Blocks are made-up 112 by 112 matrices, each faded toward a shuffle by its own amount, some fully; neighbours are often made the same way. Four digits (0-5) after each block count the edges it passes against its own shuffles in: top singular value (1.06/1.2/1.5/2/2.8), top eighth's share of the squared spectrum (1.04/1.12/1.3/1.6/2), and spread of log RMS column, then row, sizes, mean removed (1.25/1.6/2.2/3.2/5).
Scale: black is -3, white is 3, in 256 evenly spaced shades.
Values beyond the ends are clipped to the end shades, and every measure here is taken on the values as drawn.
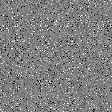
3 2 1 1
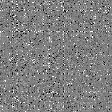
4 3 2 2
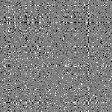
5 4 2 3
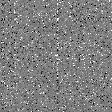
3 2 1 1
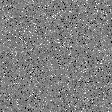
2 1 0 0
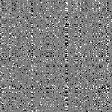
5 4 3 3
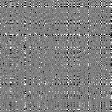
5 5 4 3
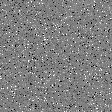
0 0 0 0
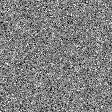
0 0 0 0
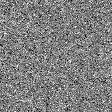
0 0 0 0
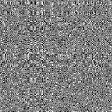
5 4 3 3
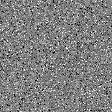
3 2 0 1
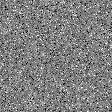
0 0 0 0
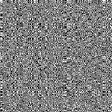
5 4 3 3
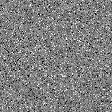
3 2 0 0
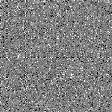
4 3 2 2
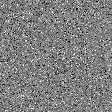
2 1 0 0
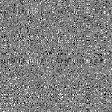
4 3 2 2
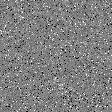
0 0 0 0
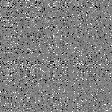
4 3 2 2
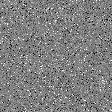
2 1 0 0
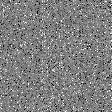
3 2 1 0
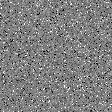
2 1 0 0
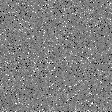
1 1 0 1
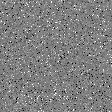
1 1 0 0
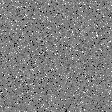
0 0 0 0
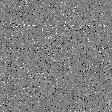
2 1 0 1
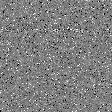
2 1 0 0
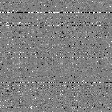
4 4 2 3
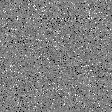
2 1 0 1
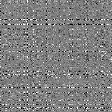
4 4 3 4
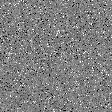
1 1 0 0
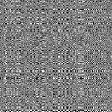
5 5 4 4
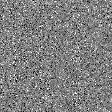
0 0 2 0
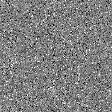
0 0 2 0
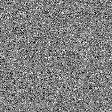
1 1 0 3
